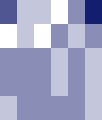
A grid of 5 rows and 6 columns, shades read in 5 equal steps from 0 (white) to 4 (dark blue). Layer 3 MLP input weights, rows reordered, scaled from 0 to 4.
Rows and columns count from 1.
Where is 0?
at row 1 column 4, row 2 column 1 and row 2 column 3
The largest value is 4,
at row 1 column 6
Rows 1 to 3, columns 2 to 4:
1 1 0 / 1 0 2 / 2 2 1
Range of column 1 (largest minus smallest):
3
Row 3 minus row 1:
-1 1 1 1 0 -3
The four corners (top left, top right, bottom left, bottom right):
3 4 1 1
